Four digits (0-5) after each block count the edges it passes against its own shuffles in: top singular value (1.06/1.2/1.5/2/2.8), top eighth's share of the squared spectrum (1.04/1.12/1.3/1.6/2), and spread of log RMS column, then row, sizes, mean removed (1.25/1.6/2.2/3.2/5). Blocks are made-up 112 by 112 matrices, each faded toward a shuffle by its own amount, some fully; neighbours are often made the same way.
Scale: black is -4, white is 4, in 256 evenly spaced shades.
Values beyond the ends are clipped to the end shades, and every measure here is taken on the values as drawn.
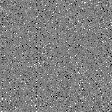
4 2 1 1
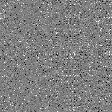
4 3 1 1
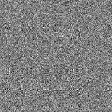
4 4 2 2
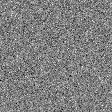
0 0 0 0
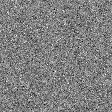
0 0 0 0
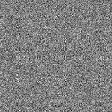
4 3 2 2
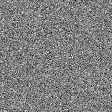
2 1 0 0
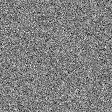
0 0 0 0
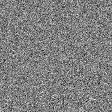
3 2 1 0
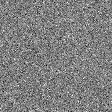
0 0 0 0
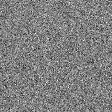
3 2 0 1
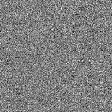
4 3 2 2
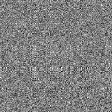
4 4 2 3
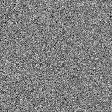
3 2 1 0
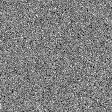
0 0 0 0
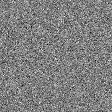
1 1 0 0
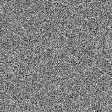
3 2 1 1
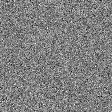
0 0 0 0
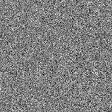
3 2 1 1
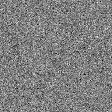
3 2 0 0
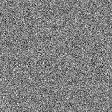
3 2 1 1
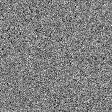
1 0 0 0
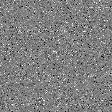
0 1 0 2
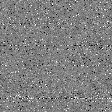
2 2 0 2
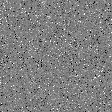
2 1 0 0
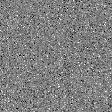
3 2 1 1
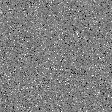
1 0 0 0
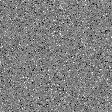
2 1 0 0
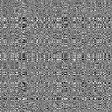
5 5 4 4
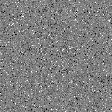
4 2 1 1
